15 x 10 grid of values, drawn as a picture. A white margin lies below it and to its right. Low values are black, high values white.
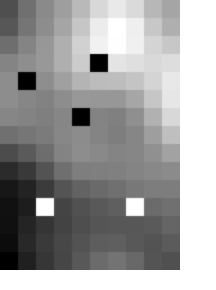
Stripes: none. Slope: up to the top right. Lone odd cells: 5, 2 higher and 3 lower than their neighbours. Ninth with the lowest average: bottom left. Calmest part: bottom middle.
